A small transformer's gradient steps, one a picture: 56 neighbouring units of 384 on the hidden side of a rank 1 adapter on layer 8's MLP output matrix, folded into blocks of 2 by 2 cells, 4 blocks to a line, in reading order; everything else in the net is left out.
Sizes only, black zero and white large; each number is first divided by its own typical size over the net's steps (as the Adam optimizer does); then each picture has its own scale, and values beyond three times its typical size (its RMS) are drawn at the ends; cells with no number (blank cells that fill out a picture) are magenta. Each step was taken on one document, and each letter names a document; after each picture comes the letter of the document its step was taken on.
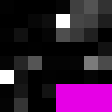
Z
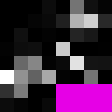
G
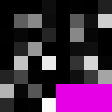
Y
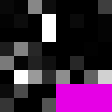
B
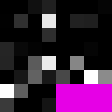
B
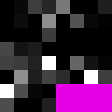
B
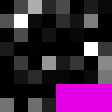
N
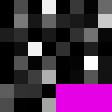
Y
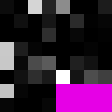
B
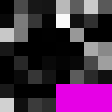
N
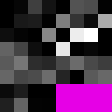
G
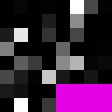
G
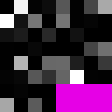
N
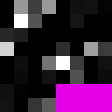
N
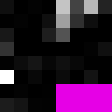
Z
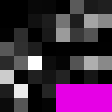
G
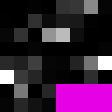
Z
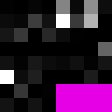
Z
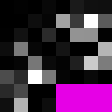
G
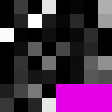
Y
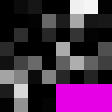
G
